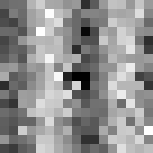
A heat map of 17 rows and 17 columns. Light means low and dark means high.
The values follow a bell shape. Values change most from cell to cell in the centre. No seam splits the table. An odd patch, rougher than its surroundings, sits in the centre. Stripes running up and down repeat 2 times from left to right.
